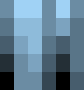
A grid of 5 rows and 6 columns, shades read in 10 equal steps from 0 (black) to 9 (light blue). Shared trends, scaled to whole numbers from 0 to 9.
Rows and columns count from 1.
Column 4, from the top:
6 6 5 4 3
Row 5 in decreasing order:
6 6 4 3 0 0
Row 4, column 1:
2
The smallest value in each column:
0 6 6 3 0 4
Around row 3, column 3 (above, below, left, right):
8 7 7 5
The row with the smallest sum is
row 5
